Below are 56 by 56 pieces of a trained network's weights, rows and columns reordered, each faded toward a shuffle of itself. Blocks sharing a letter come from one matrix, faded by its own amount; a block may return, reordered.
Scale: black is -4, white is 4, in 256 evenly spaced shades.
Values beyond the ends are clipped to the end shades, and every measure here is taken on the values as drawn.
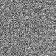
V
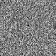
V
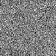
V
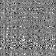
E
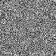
V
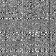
E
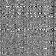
E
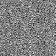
V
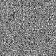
V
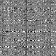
E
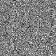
V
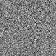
V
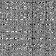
E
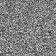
V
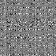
E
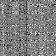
E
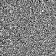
V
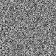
V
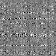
E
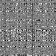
E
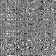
E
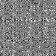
E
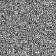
V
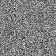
V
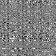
E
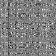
E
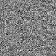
V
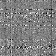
E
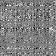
E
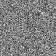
V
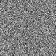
V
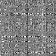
E
